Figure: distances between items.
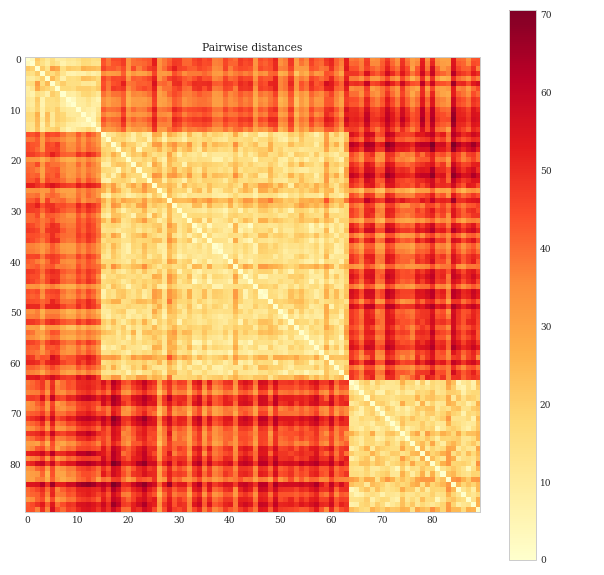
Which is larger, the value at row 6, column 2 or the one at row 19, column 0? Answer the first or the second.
the second
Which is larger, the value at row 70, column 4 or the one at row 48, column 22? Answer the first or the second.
the first
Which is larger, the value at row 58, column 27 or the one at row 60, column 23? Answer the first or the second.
the second
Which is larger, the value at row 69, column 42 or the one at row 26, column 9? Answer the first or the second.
the first
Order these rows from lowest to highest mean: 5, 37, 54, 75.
37, 54, 75, 5
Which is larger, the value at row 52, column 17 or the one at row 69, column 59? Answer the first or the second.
the second
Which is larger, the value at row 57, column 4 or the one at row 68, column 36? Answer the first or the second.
the second
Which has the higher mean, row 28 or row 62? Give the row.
28
